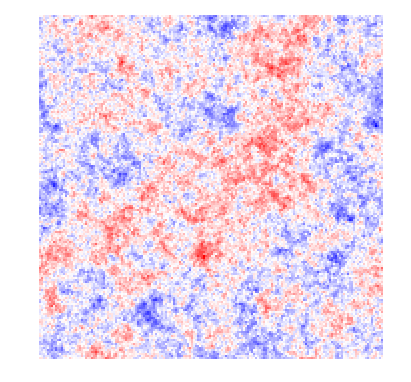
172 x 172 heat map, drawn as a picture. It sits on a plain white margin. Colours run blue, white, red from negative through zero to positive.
Mirror symmetry: none. Histogram: bell-shaped. Odd rows or columns: none. Ninth with the highest average: centre. Grain: blotchy. Slope: none.
